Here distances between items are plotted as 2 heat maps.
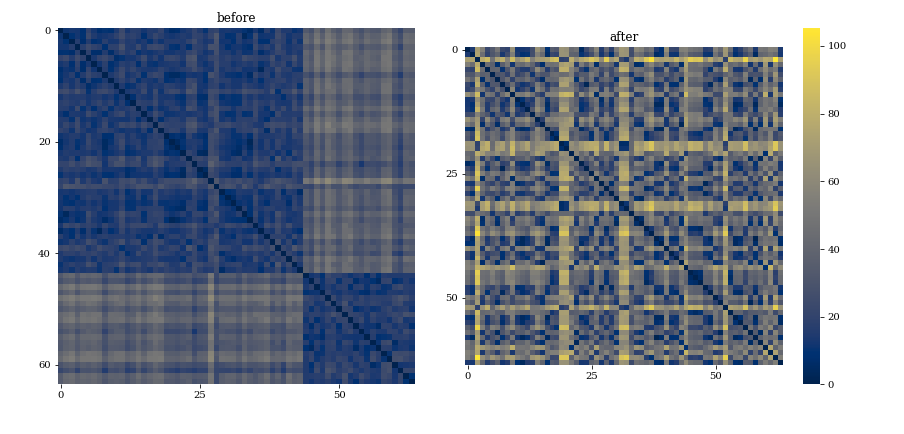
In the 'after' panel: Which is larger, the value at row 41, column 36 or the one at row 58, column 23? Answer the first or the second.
the first
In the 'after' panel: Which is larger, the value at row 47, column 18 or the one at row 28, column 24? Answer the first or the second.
the second
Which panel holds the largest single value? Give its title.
after
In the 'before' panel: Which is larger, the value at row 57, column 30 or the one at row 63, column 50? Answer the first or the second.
the first
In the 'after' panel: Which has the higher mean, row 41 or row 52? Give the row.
52
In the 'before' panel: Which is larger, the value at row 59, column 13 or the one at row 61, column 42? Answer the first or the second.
the first
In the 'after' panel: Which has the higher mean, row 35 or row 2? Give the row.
2
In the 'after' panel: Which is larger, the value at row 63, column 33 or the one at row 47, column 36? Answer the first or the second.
the first
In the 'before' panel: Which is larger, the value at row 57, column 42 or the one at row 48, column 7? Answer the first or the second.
the second
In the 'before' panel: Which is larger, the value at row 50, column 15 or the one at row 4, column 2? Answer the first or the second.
the first
